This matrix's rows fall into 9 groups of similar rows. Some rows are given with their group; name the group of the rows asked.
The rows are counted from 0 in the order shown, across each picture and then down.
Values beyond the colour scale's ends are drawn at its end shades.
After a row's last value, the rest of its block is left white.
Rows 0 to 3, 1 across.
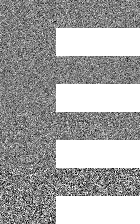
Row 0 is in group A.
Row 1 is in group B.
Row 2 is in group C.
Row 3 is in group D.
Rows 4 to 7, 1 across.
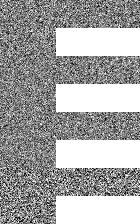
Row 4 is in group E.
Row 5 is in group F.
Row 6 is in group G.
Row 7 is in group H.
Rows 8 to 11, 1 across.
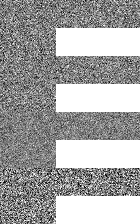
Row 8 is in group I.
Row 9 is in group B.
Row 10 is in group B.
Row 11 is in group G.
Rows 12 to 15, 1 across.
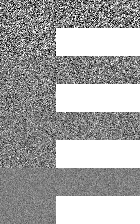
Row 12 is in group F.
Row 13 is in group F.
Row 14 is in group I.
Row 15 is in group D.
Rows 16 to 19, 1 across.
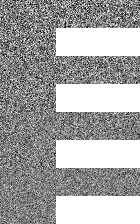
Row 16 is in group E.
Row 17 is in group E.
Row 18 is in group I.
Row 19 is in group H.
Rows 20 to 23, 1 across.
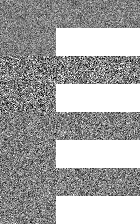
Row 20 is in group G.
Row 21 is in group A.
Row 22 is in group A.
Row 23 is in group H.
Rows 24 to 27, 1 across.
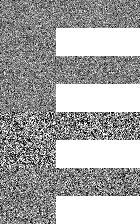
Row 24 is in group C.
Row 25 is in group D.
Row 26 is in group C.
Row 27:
H
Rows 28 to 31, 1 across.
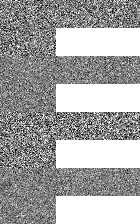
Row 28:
I
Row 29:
D
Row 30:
F
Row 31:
B
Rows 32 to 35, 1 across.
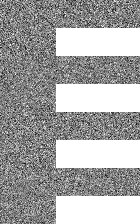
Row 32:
I
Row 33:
B
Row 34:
C
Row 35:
G
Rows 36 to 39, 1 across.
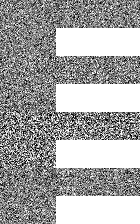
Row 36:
F
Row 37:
D
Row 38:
G
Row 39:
B
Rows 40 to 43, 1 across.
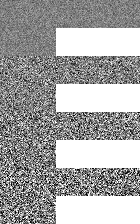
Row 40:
C
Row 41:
F
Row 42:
F
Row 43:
H
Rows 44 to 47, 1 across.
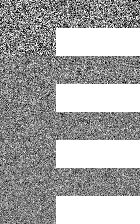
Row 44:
C
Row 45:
G
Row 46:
C
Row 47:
G
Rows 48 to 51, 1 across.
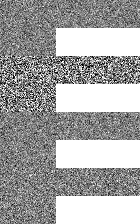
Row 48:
I
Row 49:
C
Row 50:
B
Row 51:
D
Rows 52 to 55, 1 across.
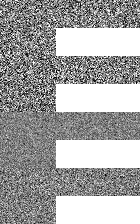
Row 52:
I
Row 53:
A
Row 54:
D
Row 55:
G
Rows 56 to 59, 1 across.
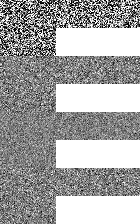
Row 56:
A
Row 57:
D
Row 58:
E
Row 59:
D
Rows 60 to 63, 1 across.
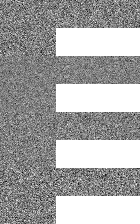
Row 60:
I
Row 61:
B
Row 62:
H
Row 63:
G
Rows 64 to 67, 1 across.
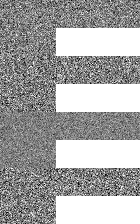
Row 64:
C
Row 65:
A
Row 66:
B
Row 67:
G
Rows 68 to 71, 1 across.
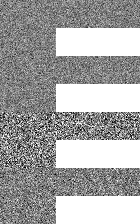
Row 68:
H
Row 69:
C
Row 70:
G
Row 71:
I
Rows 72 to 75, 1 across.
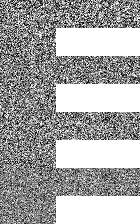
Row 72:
F
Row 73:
E
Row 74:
G
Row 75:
G
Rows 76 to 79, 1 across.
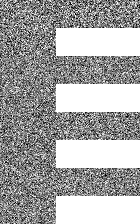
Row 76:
F
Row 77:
C
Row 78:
B
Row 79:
G
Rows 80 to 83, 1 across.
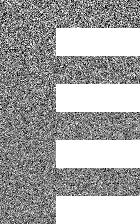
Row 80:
G
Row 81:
E
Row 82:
A
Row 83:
D
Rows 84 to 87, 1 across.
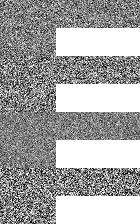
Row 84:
G
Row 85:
E
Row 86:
I
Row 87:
H
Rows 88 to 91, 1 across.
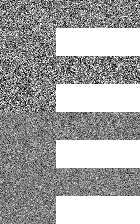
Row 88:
C
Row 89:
I
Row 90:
I
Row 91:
B
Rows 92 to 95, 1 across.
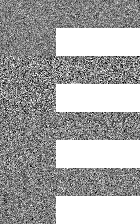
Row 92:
F
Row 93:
G
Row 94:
H
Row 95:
A
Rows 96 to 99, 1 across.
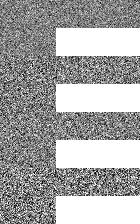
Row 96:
C
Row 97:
A
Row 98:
H
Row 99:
D
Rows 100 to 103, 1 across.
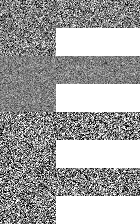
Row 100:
B
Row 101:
G
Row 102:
F
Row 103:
I
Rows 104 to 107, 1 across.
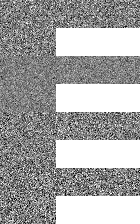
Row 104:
D
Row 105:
B
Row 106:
A
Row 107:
E
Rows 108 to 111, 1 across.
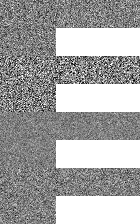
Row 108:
A
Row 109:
F
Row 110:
I
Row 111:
B
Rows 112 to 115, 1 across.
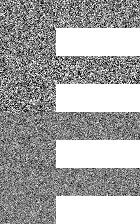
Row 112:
A
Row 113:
G
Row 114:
I
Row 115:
G
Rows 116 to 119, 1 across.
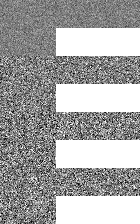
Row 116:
D
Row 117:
F
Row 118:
A
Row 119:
E
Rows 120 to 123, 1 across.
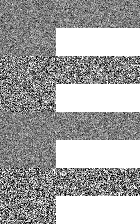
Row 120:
B
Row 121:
D
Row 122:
D
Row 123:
E
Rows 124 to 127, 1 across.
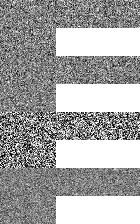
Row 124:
D
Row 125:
H
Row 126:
I
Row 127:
I
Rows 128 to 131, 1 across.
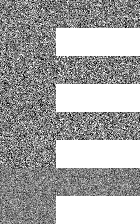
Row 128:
C
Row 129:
A
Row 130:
F
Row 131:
C
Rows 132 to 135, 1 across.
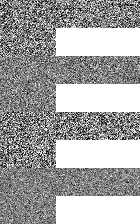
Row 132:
B
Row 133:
I
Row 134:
E
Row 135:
F
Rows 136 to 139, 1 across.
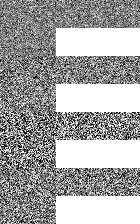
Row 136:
D
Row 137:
B
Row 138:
A
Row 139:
H
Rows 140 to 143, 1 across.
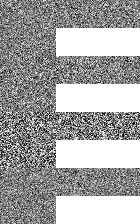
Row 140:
F
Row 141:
B
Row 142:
I
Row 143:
G
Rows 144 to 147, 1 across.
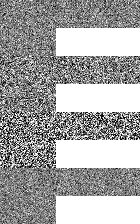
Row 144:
D
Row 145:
C
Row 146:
E
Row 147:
A
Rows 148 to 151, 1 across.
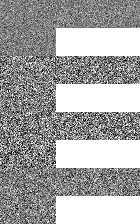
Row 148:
A
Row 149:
D
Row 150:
E
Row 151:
I
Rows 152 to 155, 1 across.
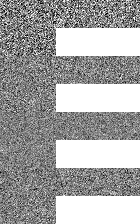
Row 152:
A
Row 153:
G
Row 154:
E
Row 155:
B
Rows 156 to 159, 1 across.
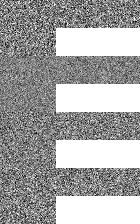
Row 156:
E
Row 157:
H
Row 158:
B
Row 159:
I
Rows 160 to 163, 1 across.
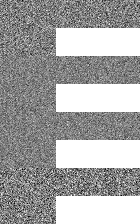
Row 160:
H
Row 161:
H
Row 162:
H
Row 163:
D
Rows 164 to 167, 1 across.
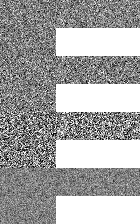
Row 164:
A
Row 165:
H
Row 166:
A
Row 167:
C
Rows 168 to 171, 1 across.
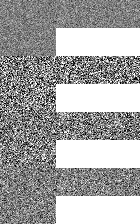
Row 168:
A
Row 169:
E
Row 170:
B
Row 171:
A
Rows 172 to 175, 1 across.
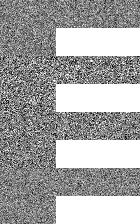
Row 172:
D
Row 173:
G
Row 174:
A
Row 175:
G
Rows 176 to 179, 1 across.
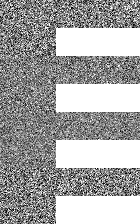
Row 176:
F
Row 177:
I
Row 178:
B
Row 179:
A
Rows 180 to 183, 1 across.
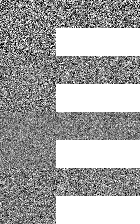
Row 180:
H
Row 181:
F
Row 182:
D
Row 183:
A
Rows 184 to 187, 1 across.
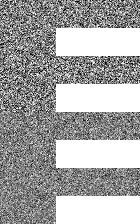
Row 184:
H
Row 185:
G
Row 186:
E
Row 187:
G
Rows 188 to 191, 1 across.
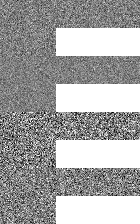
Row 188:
E
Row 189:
I
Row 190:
D
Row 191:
H
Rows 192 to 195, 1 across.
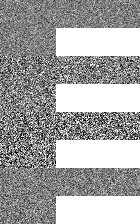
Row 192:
I
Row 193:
B
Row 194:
E
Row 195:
I
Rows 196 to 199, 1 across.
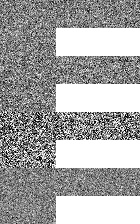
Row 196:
C
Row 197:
B
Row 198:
B
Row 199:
G
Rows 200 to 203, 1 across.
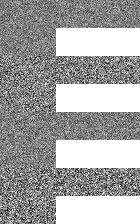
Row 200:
B
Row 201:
F
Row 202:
C
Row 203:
E
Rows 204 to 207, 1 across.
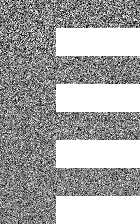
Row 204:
E
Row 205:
H
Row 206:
G
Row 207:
A
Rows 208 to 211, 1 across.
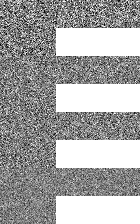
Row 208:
A
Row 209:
I
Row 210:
I
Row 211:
E
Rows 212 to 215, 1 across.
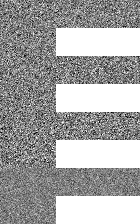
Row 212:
G
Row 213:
F
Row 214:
B
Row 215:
I
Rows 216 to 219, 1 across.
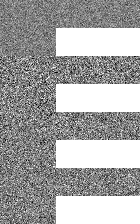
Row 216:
B
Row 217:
C
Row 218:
G
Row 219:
D
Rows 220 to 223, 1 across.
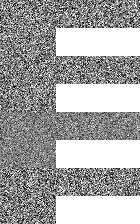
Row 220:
F
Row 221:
E
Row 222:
F
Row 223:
A
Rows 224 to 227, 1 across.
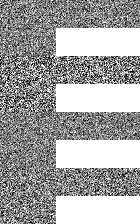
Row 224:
C
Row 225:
C
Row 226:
E
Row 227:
H
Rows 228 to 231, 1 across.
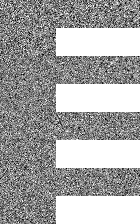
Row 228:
F
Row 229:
F
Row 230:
G
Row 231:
H
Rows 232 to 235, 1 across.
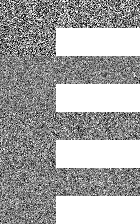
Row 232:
A
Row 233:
E
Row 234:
D
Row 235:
C
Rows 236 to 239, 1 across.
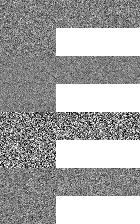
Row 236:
D
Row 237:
D
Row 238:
I
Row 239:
A
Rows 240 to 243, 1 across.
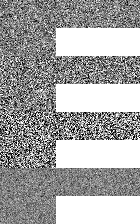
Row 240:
B
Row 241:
E
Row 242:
F
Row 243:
C
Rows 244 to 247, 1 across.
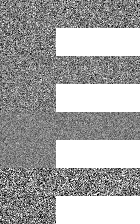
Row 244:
H
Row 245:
C
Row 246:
C
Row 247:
A
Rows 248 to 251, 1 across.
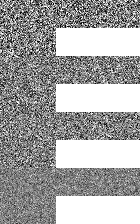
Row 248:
E
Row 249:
I
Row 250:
H
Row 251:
D
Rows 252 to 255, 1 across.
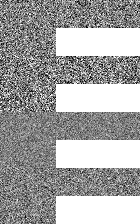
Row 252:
H
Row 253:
I
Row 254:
H
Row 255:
I
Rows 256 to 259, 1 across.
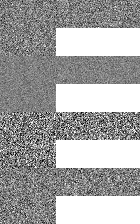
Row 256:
B
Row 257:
A
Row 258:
E
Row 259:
I
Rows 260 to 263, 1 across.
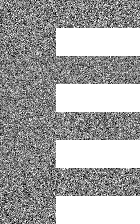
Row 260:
F
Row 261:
C
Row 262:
D
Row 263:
A
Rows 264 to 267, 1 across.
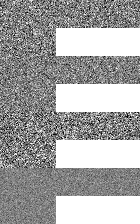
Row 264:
D
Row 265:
I
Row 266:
B
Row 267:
G
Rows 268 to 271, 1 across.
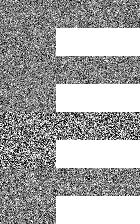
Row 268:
I
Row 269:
E
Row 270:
G
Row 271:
C
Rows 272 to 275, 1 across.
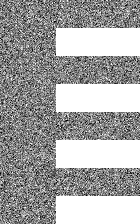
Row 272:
A
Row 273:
H
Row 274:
B
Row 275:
B
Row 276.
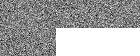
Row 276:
F
